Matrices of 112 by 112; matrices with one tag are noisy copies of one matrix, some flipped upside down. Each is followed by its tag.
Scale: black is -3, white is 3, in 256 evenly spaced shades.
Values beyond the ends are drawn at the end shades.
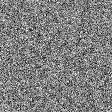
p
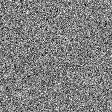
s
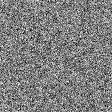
p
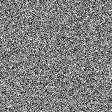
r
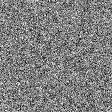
p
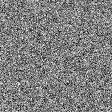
p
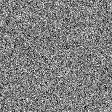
s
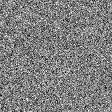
s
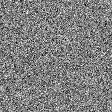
s
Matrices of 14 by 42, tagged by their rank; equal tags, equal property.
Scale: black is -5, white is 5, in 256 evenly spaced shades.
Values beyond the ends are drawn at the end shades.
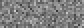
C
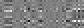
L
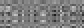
L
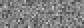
C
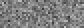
C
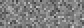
C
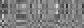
L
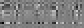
L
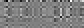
L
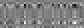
L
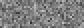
C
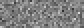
C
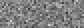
C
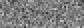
C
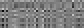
L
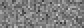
C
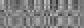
L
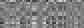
L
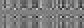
L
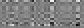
L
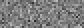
C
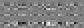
L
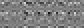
L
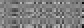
L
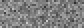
C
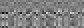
L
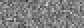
C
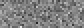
C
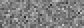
C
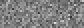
C
